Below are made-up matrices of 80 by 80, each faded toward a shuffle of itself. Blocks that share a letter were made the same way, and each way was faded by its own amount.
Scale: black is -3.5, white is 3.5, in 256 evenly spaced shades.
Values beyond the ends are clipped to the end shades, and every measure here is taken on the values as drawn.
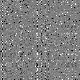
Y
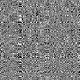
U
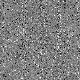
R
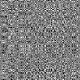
U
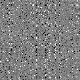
Y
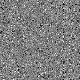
R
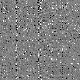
Y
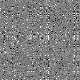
Y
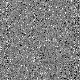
R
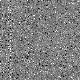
R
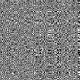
U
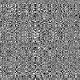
U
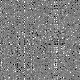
Y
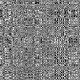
U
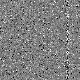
R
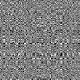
U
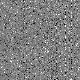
R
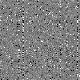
Y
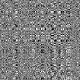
U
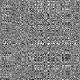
U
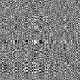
U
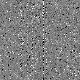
R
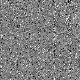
R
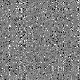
Y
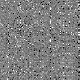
Y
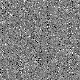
R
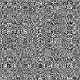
U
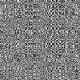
U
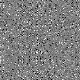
Y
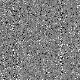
R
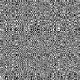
U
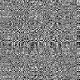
U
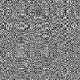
U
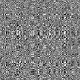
U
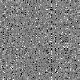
Y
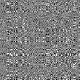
U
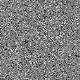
R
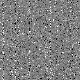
R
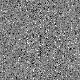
R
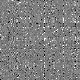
Y
